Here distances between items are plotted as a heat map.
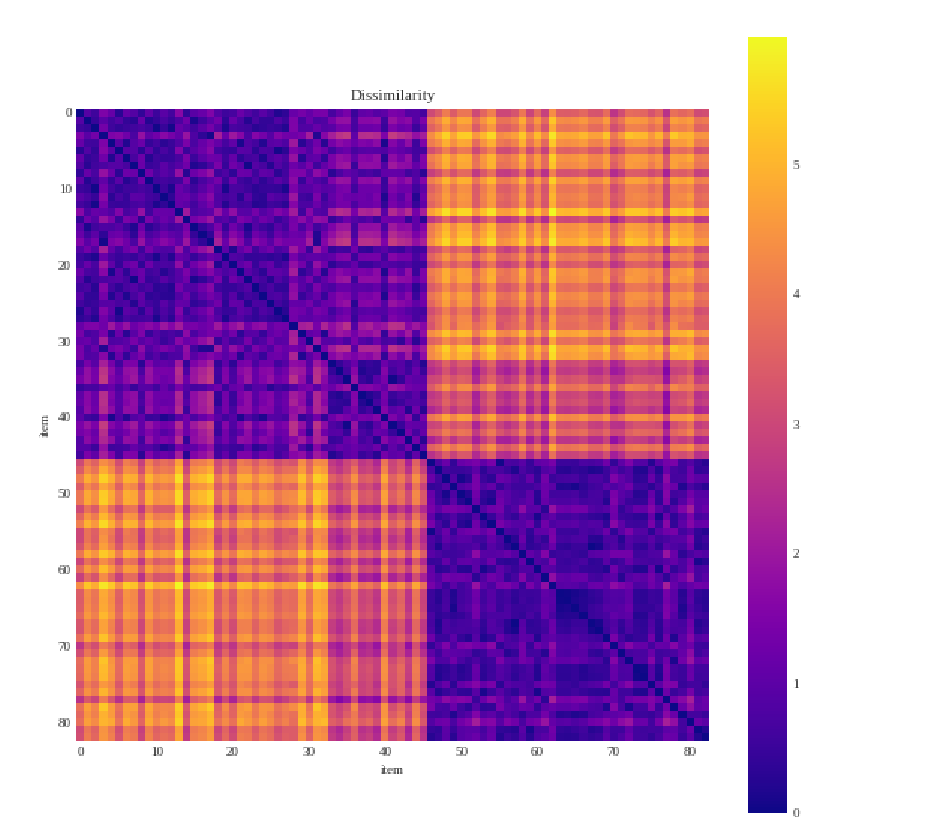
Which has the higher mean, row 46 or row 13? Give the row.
13
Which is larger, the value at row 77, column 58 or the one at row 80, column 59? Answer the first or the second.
the first
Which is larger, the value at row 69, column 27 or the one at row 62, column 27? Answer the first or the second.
the second
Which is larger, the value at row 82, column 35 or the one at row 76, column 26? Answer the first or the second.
the second
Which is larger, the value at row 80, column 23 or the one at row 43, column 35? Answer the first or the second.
the first
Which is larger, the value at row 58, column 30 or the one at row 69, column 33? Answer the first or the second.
the first
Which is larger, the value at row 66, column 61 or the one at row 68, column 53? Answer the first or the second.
the first
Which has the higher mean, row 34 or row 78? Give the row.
78
